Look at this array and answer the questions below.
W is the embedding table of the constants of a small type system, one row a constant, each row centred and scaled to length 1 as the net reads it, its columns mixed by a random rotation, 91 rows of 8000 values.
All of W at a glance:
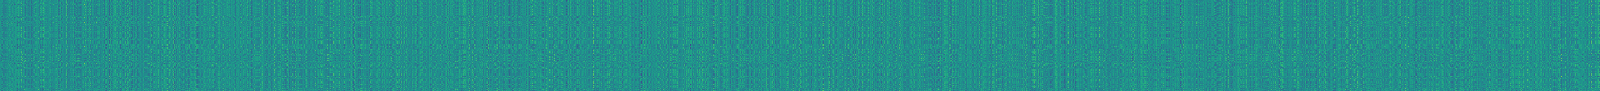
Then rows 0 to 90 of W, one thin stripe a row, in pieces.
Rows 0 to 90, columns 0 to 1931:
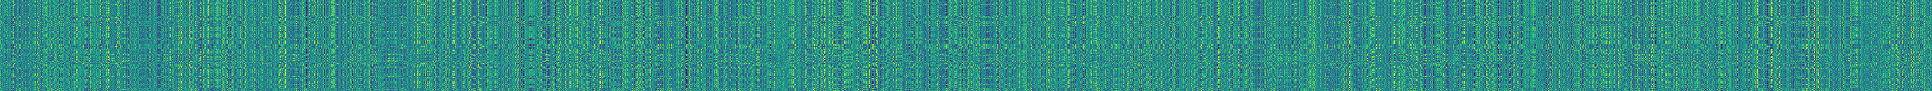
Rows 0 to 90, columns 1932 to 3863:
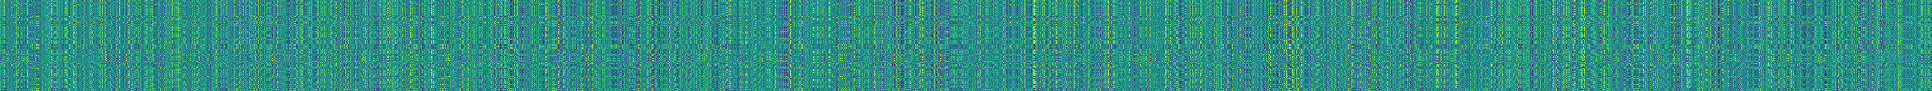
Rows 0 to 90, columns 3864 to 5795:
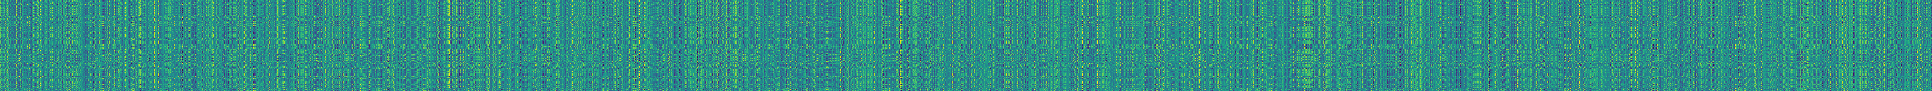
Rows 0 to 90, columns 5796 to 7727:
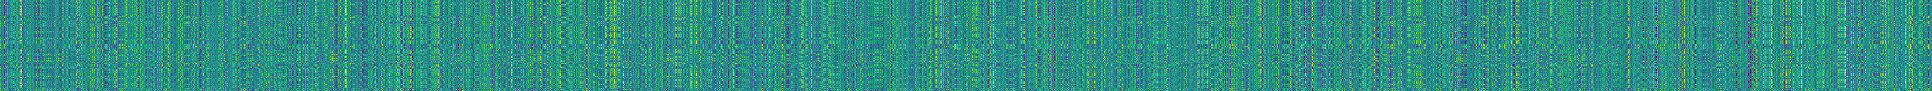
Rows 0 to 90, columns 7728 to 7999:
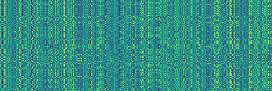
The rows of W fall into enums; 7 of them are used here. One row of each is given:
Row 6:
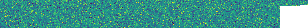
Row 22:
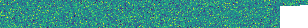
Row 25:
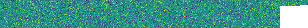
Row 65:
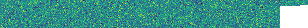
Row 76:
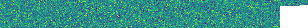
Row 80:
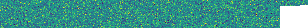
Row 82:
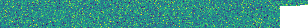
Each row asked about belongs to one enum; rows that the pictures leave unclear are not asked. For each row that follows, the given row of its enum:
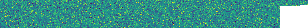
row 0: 6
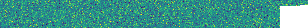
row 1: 82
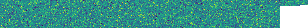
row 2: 65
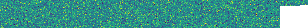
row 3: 80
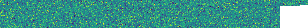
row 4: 22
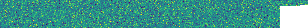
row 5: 82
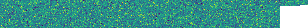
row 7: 65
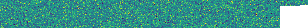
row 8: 80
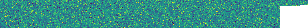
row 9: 6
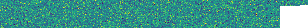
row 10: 80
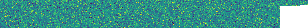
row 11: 6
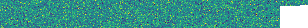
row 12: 80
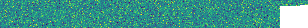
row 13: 82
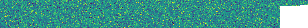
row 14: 6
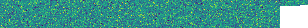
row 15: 65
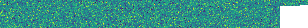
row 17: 22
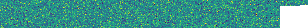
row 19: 80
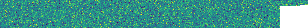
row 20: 82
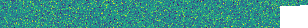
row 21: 25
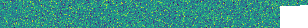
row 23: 25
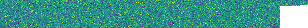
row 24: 6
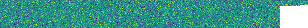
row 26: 82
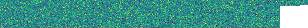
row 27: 80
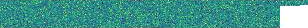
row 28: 80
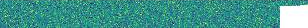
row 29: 6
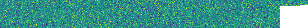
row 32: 82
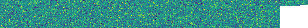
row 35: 65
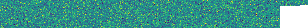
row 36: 80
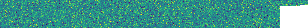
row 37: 82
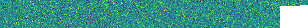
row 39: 25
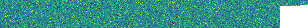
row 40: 6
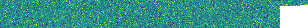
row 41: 82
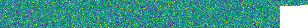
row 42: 82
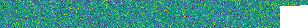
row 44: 25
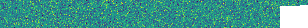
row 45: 25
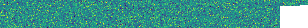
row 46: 22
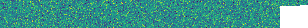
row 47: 25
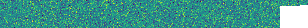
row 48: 25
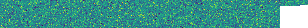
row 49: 65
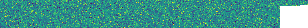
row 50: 6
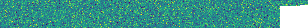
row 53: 82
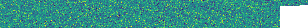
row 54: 76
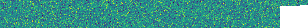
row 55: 25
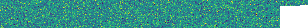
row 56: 80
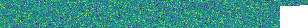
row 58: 76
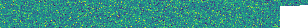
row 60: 76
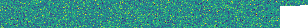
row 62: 80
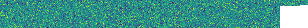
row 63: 22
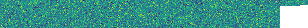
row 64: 65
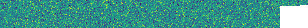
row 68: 25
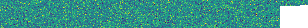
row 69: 80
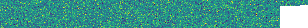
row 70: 80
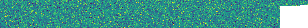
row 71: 6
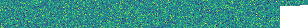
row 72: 80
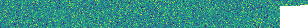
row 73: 82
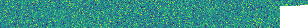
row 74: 82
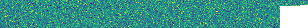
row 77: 6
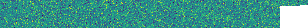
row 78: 25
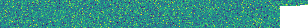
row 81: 82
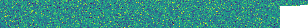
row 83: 6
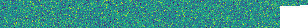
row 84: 25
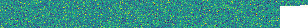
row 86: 80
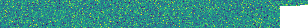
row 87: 82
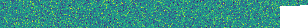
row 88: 25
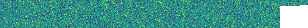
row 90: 25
